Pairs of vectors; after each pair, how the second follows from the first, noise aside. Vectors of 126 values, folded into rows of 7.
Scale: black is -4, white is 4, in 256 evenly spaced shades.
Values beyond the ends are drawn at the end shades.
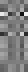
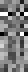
scaled up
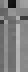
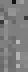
partly zeroed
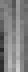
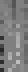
partly zeroed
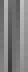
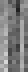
reversed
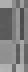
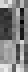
scaled up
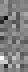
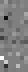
partly zeroed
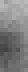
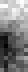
scaled up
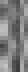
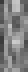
wrapped around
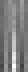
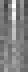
reversed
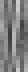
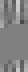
partly zeroed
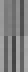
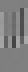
partly zeroed
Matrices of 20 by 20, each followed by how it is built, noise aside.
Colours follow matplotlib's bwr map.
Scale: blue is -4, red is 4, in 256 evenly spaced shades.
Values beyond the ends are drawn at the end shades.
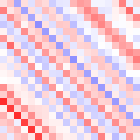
Toeplitz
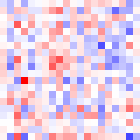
low rank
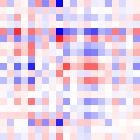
low rank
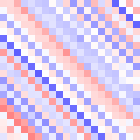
Toeplitz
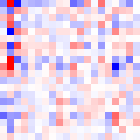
low rank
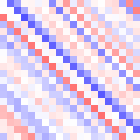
Toeplitz
